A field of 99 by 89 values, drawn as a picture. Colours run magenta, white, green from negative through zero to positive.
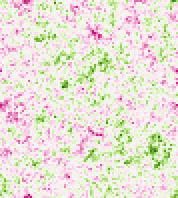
Mirror symmetry: none. Average level on the scale: 50%. Slope: none. Ninth with the highest average: bottom right. Grain: blotchy. Stripes: none.
